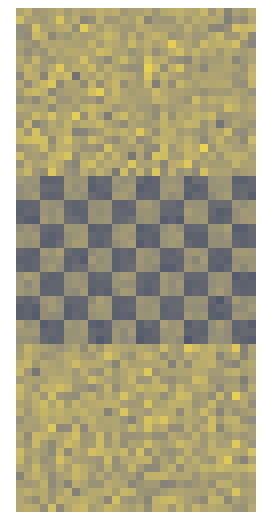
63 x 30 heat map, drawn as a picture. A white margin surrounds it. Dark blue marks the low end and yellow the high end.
It is made of 3 by 1 panels. Panel 1,1: high, fine-grained. Panel 2,1: middling, checkered, strong in contrast. Panel 3,1: high, fine-grained.
